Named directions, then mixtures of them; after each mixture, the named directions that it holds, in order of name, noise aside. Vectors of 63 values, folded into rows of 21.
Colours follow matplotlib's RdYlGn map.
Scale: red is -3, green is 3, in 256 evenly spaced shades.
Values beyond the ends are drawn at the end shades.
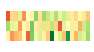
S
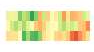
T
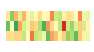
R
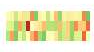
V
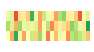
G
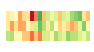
G, T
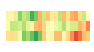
T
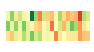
G, R, T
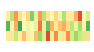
G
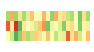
R, S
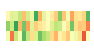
R, T, V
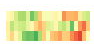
T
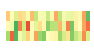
V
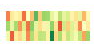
S, V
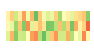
V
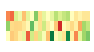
S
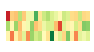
S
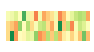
G, S, V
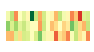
G, R, T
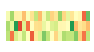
R, V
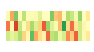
R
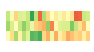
G, T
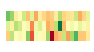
R, S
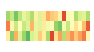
G, S, T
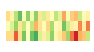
G, S, T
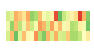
G, V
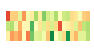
S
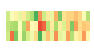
G, T, V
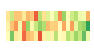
T, V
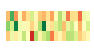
R
